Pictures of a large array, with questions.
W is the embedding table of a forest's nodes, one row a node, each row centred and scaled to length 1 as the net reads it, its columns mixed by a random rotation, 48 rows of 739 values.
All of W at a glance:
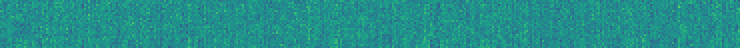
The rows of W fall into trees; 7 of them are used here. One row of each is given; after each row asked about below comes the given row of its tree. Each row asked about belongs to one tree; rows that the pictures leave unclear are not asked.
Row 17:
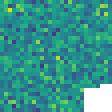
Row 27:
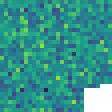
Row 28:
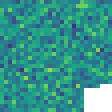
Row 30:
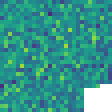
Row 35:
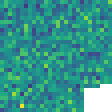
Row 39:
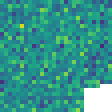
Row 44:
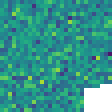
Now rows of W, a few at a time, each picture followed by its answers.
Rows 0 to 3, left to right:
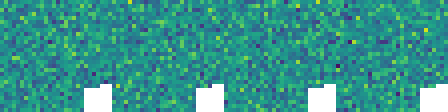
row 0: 28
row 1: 17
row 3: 28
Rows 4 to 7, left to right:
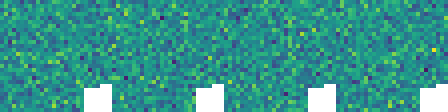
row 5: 44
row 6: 28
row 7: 44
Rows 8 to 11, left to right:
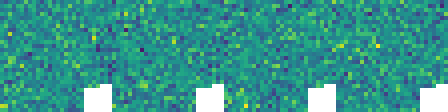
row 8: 30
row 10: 35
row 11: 27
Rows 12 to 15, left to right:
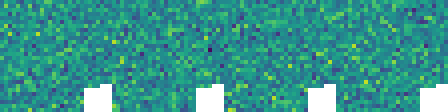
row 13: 30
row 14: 17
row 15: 44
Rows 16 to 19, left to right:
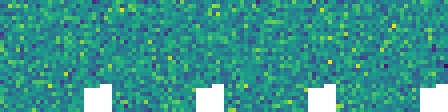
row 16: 39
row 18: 17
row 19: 30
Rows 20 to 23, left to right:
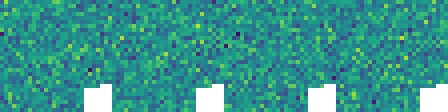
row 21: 39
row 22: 30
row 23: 35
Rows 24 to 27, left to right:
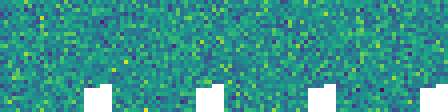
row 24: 27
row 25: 39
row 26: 28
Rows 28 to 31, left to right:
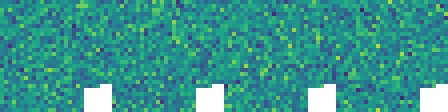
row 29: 39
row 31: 27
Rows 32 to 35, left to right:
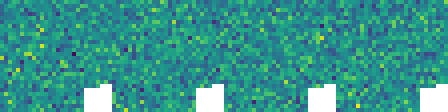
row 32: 27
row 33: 39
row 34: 30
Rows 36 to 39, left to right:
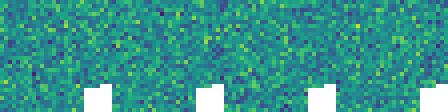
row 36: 28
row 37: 30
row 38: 44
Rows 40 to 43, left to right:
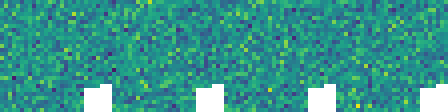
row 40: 44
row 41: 44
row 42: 44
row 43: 35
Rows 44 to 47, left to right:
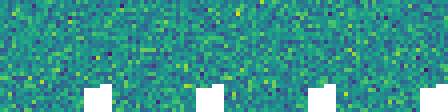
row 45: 17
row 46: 44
